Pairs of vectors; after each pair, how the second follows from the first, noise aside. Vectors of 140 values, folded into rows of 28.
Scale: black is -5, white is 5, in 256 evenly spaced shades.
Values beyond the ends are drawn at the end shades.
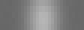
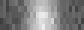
scaled up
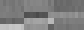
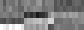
scaled up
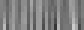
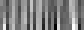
scaled up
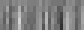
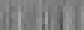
shrunk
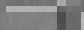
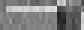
scaled up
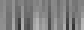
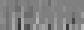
partly zeroed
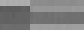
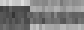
scaled up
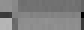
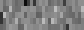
shuffled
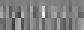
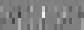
partly zeroed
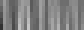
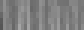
shrunk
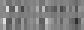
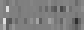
partly zeroed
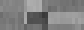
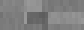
shrunk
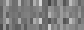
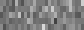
shuffled
